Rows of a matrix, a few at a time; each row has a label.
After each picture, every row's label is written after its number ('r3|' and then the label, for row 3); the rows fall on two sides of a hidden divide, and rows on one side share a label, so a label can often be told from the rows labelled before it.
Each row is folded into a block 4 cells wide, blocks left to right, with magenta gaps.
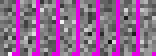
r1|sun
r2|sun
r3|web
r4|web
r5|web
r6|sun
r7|web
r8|web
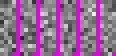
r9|web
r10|web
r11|web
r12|web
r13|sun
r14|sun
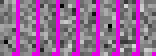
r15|web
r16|sun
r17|web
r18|web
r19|web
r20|web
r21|web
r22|web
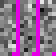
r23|web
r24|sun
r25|sun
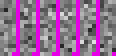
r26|sun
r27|web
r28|sun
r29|sun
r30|web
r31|web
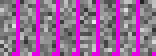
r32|web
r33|web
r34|web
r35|web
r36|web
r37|web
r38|web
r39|web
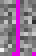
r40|web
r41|sun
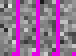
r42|sun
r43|web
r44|web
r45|web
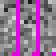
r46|sun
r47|sun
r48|sun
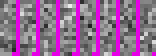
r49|web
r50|sun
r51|sun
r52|sun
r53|web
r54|web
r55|web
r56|sun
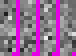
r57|sun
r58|web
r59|sun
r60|web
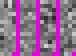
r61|sun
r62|sun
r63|sun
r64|sun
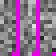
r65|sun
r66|sun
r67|sun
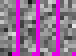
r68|sun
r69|sun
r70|web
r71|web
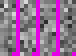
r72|web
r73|sun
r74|sun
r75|web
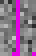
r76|web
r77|sun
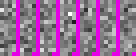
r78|web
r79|web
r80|web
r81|sun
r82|sun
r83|sun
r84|sun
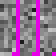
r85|sun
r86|sun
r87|sun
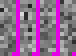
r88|sun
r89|sun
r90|sun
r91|web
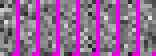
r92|web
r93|sun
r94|sun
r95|web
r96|web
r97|sun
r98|sun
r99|web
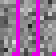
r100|sun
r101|web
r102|sun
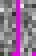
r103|web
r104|sun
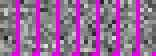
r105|web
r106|web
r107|sun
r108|web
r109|web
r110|web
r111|sun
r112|web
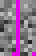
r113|sun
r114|web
